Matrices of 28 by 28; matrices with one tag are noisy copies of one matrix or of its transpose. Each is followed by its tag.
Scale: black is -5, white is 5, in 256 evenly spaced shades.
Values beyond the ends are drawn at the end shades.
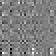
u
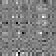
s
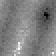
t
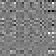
u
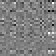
u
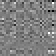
u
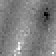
t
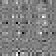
s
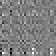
u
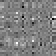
s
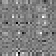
s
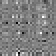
s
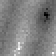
t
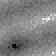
t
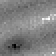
t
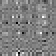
s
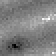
t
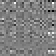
u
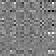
u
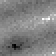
t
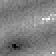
t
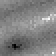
t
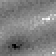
t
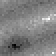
t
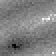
t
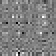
s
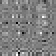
s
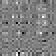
s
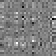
s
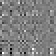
u
